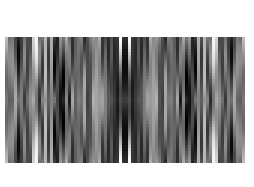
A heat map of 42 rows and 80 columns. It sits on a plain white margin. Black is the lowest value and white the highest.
The centre is the smoothest part. No overall slope runs across the table. Its left and right halves mirror each other, and so do its top and bottom. Streaks run downward.
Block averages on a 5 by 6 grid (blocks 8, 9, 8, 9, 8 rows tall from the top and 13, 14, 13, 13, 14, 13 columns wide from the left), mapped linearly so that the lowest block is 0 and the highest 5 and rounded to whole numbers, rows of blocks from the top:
5 2 1 1 2 5 | 4 1 0 0 1 4 | 4 2 2 2 2 4 | 4 1 0 0 1 4 | 5 2 1 1 2 5
